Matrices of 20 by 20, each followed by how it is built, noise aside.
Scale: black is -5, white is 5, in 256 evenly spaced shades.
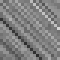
Toeplitz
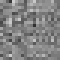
low rank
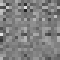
low rank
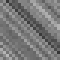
Toeplitz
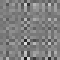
low rank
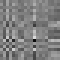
low rank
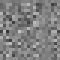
low rank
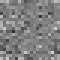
low rank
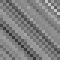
Toeplitz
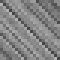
Toeplitz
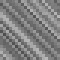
Toeplitz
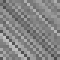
Toeplitz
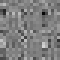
low rank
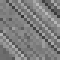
Toeplitz
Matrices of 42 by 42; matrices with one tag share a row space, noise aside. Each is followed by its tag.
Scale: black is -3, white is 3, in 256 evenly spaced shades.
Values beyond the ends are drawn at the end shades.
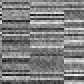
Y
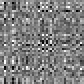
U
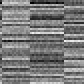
Y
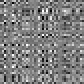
U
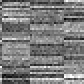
Y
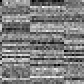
Y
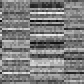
Y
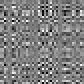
U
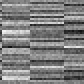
Y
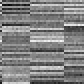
Y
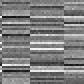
Y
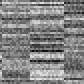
Y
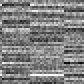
Y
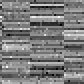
Y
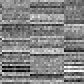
Y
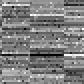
Y
